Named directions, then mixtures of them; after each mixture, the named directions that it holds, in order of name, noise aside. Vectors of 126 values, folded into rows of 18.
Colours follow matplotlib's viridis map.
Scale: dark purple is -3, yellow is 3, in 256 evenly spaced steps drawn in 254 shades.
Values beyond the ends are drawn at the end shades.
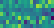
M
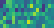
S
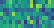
M, S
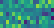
M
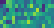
S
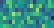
M, S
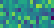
M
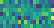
M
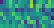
M, S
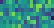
M, S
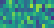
M, S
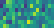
S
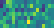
S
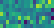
M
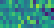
M, S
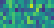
M, S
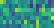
M, S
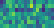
M, S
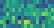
M, S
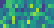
S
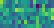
M, S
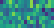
M, S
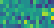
M
